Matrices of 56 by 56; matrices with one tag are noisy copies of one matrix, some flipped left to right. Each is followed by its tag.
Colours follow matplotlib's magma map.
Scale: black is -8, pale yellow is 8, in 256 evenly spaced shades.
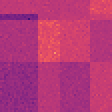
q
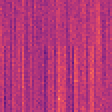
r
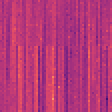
r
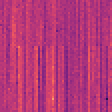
r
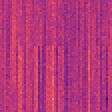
r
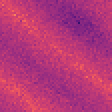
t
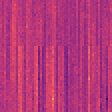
r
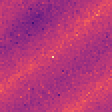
t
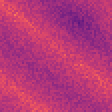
t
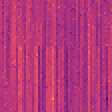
r
